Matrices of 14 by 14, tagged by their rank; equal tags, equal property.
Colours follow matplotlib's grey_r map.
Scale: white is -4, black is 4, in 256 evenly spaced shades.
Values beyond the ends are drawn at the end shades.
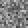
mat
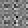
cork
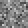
mat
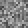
mat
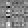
cork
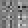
cork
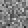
mat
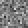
mat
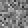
mat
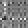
cork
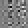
cork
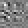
cork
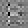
cork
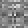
cork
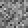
mat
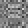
cork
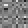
cork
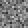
mat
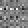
cork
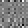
cork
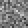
mat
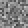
mat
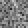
mat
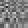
cork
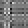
cork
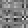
cork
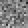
mat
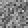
mat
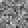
mat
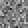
mat
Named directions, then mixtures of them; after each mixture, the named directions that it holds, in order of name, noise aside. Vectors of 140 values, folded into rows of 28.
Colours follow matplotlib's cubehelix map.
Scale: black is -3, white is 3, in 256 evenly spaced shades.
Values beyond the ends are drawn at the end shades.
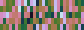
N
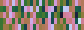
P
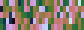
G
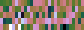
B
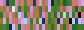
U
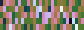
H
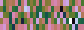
H, U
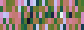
N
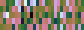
N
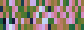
G, H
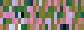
B, P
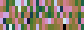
B, N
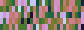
N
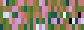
H, N, U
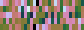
N, P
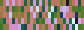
H, P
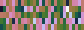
G, P, U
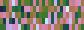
B, G, P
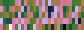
B, P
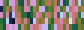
G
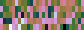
B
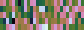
G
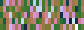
H, P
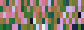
G, N, U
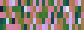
G, P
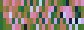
H, P, U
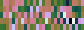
H, P, U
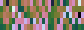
G, U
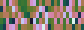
G, H, U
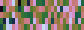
G, P
